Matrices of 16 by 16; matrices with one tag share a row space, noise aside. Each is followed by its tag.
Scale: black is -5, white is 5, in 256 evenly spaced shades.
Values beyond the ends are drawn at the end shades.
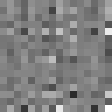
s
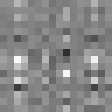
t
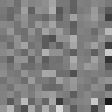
s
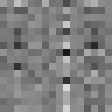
t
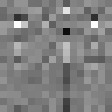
t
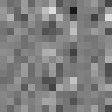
s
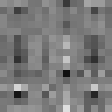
t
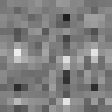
t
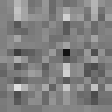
t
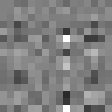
t
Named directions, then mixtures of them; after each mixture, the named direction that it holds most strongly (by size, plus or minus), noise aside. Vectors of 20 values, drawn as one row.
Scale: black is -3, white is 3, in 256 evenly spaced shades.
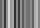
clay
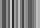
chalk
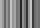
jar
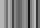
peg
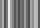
clay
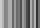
peg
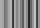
peg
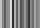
chalk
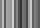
jar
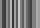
chalk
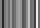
peg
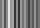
clay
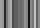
peg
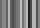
jar
